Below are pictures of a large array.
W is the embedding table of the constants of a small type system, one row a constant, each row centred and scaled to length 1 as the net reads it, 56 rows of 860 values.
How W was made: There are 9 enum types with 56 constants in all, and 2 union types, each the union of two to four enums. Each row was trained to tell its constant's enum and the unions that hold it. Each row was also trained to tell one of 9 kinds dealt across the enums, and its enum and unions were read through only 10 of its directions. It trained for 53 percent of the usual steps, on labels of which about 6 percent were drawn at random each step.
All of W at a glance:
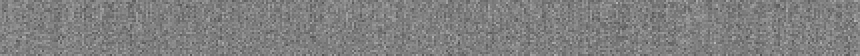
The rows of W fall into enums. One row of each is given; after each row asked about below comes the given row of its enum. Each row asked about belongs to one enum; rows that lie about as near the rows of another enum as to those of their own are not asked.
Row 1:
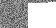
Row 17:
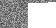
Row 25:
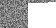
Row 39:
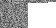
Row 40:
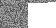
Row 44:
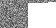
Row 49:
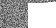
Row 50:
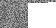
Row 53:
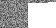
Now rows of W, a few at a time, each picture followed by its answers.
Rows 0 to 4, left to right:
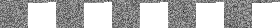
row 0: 1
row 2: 17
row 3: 50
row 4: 25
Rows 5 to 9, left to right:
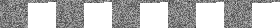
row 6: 44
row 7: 17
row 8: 39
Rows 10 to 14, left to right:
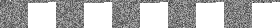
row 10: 39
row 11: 53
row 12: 44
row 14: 17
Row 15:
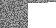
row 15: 25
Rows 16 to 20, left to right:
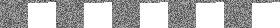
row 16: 17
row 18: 50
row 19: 1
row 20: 1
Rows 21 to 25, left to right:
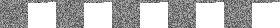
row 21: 17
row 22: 50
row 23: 40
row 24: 40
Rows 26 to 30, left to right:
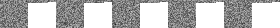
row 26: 25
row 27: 44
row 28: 25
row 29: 50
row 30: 17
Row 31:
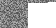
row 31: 53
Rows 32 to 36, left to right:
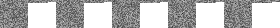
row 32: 50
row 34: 17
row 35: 40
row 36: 44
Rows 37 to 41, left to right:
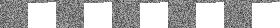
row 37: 25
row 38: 50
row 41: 25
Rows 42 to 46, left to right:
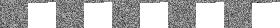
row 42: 40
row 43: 40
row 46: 49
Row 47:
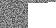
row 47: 50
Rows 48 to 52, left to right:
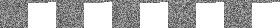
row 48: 40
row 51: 40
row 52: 1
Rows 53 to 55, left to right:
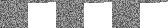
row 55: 25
